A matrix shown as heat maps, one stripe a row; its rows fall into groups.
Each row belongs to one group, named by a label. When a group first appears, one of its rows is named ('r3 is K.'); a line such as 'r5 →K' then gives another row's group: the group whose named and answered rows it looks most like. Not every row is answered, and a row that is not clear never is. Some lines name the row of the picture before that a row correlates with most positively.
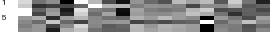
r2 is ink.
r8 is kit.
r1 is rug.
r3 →rug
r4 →rug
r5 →kit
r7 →kit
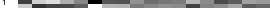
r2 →ink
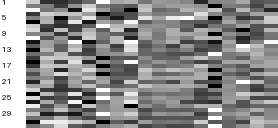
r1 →ink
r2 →kit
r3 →rug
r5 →kit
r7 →ink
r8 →rug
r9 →kit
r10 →rug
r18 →kit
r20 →kit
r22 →kit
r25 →ink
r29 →ink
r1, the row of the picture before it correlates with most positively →2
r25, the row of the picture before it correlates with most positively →2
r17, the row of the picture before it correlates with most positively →1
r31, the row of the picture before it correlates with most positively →1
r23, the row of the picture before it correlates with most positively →2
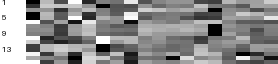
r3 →kit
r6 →rug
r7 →kit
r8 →kit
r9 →kit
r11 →ink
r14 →rug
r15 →rug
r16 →rug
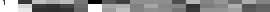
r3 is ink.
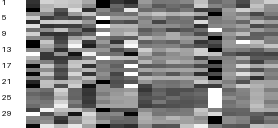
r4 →kit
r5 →ink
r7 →ink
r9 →ink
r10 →kit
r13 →kit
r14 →rug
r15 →ink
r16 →kit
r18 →kit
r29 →rug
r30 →kit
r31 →kit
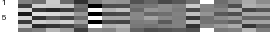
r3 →ink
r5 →ink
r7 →ink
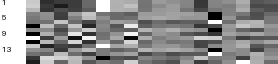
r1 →ink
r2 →ink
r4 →kit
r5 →kit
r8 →kit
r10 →rug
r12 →ink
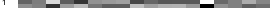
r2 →kit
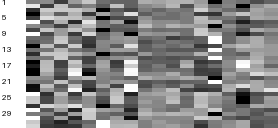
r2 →rug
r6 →rug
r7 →kit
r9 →rug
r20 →kit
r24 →rug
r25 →rug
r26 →rug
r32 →ink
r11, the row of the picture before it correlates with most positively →1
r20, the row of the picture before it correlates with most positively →2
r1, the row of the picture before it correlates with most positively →2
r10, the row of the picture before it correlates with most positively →1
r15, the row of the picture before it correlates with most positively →1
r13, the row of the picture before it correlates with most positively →1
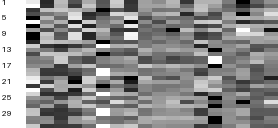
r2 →rug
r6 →rug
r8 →rug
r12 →ink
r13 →kit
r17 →kit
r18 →ink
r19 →ink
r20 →rug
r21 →rug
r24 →ink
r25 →kit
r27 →kit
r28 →ink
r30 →kit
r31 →kit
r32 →ink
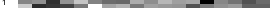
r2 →ink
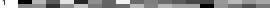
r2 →kit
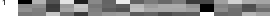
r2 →kit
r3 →kit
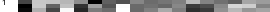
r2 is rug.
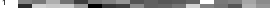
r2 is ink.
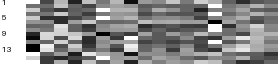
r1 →rug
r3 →ink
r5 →ink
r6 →kit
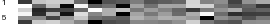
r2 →rug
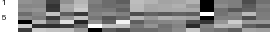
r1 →kit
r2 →kit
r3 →kit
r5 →kit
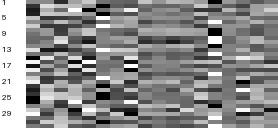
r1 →kit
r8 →kit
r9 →kit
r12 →kit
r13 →ink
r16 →rug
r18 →rug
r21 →rug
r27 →kit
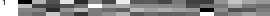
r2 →ink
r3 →kit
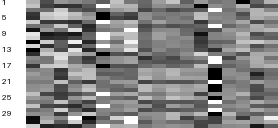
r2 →ink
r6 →ink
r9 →ink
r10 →ink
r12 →ink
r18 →kit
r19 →kit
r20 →kit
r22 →kit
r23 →kit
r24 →ink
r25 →kit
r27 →ink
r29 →kit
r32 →ink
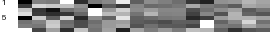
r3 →ink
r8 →rug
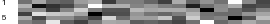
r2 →ink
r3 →kit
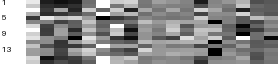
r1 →ink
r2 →ink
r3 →rug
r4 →ink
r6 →kit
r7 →rug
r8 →rug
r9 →rug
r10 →rug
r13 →kit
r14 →kit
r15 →ink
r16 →ink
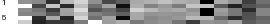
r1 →kit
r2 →rug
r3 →kit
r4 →kit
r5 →rug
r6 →ink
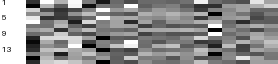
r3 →ink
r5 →ink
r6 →rug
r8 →kit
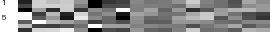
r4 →rug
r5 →rug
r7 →ink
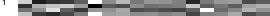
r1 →ink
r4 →ink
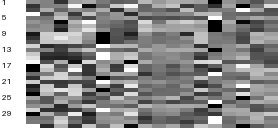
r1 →kit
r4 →rug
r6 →kit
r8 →kit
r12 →ink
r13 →kit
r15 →ink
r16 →rug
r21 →ink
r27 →kit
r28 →ink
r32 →rug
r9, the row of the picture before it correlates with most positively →2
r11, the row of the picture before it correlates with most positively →2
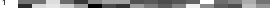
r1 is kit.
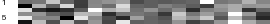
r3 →ink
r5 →rug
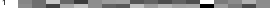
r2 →kit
